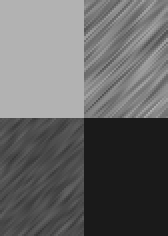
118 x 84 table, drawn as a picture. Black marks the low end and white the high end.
The table splits into 2 rows of 2 panels. Panel 1,1: high, flat. Panel 1,2: middling, slanting up to the right. Panel 2,1: low, slanting up to the right, faint in contrast. Panel 2,2: very low, flat.
